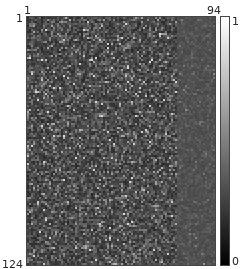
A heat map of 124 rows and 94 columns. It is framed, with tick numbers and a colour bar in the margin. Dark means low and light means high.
Slope: none. Grain: fine. Seam: vertical, 80% of the way across, the right part calmer. Mirror symmetry: none. Stripes: none. Average level on the scale: 30%. Histogram: skewed, a long tail of high values.
